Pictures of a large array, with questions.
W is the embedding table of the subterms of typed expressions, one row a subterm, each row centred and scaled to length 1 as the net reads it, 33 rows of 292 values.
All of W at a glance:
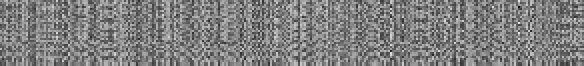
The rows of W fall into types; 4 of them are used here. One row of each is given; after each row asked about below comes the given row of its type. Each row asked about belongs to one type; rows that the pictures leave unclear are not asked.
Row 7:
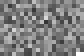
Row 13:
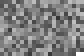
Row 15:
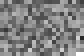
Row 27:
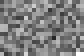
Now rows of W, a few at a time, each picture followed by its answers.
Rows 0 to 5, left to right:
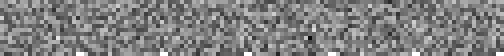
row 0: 7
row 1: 27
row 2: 13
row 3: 15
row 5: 13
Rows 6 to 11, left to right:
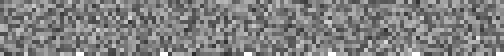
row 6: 27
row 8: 13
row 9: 7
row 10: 15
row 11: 7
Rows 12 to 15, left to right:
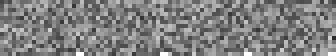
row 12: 27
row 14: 27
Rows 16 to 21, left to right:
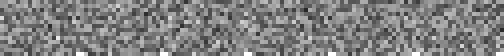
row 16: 7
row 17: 27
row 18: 15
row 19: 7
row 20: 15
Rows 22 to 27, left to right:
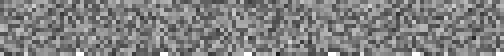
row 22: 27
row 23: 13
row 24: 15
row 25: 13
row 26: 27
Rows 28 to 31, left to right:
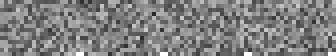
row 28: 15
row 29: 13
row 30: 13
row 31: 27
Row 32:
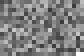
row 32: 27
